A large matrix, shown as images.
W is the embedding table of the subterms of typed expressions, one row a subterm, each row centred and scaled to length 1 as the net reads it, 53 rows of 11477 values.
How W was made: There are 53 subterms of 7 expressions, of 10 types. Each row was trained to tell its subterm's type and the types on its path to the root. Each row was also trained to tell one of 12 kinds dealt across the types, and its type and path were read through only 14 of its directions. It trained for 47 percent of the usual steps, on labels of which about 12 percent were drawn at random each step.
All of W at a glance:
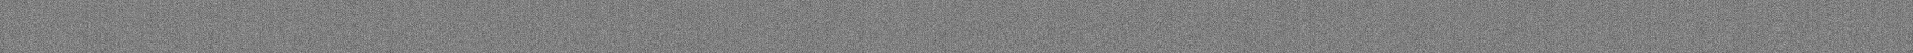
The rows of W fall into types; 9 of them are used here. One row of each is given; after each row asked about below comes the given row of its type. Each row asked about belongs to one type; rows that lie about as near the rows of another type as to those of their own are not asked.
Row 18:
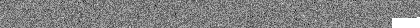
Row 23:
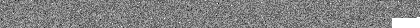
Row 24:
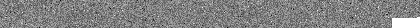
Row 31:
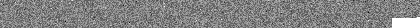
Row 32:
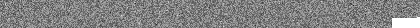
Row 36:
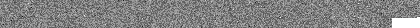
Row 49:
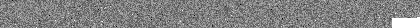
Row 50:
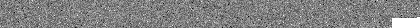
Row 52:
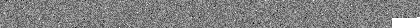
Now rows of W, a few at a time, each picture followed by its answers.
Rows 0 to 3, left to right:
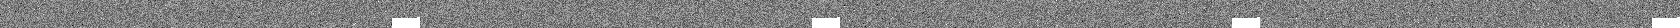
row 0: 24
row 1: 36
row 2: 31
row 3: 24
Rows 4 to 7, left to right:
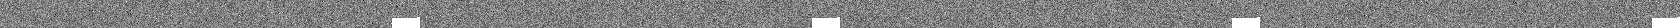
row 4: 24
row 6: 31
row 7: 24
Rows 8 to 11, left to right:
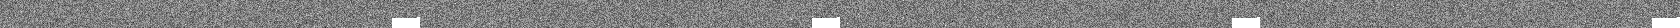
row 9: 52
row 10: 49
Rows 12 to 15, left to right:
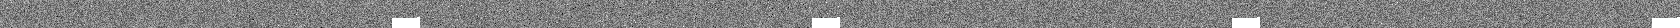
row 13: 36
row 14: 24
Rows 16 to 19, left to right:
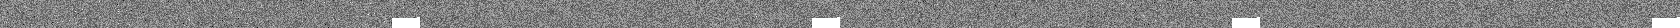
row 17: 36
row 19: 50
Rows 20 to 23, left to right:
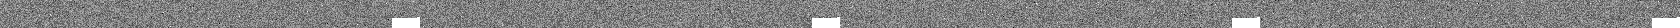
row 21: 49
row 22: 52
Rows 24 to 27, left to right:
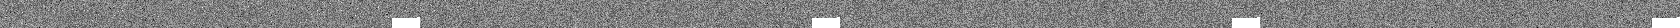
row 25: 31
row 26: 24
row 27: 52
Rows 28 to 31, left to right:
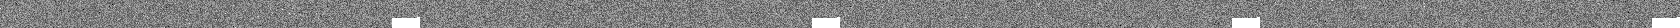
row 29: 49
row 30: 52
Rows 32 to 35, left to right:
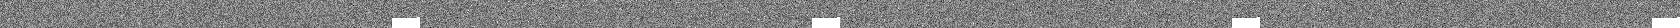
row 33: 50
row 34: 52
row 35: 18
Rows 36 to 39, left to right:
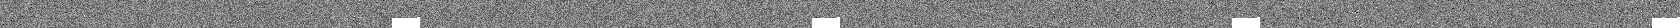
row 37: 18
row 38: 23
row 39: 18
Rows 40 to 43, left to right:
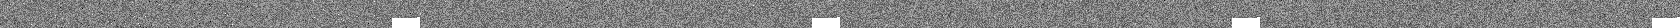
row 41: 36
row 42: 36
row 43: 49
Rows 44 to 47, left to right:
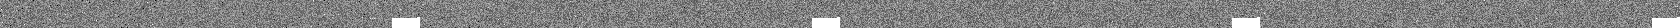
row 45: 18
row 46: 23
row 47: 52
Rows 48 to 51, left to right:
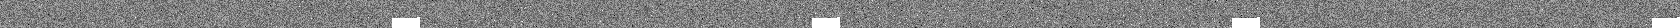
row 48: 18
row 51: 36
